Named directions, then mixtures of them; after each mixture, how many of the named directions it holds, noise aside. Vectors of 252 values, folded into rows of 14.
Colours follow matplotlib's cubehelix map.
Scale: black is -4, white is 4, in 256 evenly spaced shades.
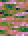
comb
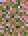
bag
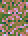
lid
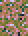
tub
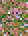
two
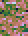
two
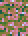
three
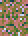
one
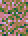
one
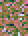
one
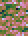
two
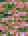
two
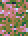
two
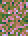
one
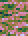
two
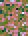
two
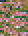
two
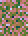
one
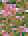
two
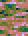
one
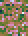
two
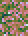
three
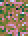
two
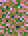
one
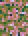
three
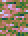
two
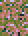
one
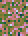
two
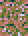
one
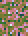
two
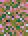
two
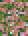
three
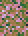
two
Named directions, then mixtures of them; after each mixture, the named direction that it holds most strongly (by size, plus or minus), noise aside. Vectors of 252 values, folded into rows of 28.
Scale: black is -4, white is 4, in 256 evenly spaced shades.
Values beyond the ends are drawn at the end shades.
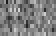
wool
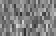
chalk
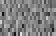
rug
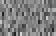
rug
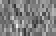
chalk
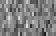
wool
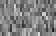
chalk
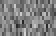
chalk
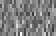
chalk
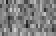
wool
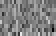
rug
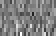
chalk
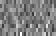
chalk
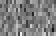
wool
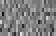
rug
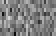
rug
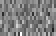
rug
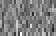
rug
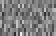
rug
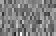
rug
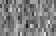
wool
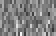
chalk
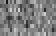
wool
